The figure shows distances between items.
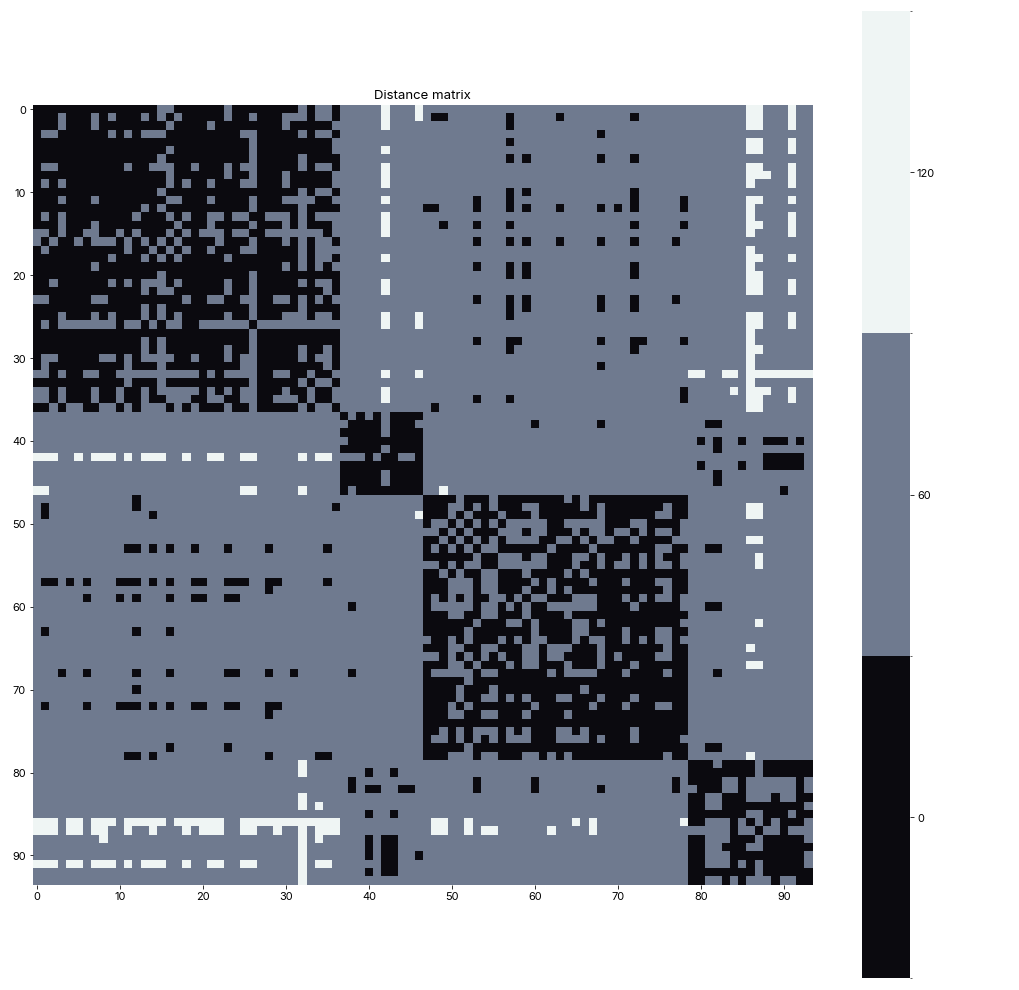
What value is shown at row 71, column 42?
60
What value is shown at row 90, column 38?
60
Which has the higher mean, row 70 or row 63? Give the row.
63
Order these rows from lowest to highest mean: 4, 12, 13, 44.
12, 4, 13, 44
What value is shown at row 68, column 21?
60
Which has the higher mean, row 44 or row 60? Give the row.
44
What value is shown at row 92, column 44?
60
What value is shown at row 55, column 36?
60
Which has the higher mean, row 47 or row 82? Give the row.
82
